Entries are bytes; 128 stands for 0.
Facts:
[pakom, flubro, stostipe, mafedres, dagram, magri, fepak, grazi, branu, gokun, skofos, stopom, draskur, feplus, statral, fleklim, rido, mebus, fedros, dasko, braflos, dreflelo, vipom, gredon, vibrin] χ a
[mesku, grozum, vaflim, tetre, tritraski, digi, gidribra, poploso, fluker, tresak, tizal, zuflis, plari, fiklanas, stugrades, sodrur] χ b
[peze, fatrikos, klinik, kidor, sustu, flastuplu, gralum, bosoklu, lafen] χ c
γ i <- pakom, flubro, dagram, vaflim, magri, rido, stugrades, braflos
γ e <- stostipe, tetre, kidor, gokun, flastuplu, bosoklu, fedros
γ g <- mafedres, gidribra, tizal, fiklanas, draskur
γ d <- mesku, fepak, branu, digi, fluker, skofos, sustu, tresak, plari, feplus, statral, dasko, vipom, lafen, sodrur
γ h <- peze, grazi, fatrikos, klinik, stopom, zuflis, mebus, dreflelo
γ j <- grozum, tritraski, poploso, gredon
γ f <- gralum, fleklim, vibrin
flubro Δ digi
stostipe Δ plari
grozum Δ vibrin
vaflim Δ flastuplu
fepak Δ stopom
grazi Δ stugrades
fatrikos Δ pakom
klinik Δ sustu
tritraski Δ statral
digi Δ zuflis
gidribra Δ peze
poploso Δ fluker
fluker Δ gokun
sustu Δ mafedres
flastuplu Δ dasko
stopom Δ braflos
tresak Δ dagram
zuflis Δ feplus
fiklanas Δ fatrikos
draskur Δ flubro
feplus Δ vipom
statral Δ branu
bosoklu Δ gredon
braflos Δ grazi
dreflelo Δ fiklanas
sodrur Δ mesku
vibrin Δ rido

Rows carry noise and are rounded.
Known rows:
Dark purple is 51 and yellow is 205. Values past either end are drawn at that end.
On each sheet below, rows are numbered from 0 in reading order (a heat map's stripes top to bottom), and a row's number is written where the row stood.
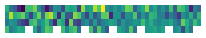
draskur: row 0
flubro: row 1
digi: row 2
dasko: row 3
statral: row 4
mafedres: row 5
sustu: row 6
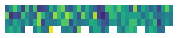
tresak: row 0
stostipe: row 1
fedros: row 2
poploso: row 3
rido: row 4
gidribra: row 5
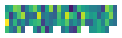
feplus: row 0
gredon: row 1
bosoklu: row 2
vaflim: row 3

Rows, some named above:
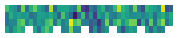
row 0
rido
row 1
rido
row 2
stugrades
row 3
dreflelo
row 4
dagram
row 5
braflos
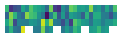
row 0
stostipe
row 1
stugrades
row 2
stopom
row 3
mafedres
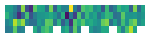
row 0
stugrades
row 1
rido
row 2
fepak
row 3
magri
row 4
pakom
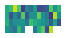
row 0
skofos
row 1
tetre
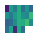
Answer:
klinik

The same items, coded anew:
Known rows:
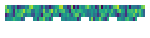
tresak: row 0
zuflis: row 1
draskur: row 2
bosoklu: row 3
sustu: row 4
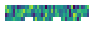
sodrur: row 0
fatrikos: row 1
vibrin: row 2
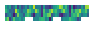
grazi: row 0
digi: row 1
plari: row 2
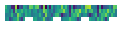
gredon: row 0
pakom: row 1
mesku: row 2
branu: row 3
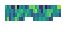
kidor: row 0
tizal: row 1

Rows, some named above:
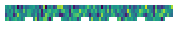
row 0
dreflelo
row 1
gralum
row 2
statral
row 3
fatrikos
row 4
grazi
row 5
feplus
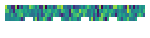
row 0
mafedres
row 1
kidor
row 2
fepak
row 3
gralum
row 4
flubro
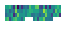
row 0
mebus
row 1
vaflim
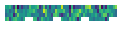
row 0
mebus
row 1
braflos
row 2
vipom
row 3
draskur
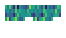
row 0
peze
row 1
klinik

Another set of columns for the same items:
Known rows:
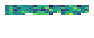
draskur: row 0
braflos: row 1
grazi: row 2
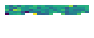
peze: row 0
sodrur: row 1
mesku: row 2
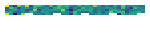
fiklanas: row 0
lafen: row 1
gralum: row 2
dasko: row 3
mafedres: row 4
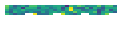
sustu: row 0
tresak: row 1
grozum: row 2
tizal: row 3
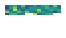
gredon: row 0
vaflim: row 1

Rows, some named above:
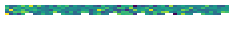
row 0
digi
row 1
vipom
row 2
statral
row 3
dreflelo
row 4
braflos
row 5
feplus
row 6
mebus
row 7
fepak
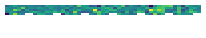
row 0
mebus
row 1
stostipe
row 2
kidor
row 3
flubro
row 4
statral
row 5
zuflis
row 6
draskur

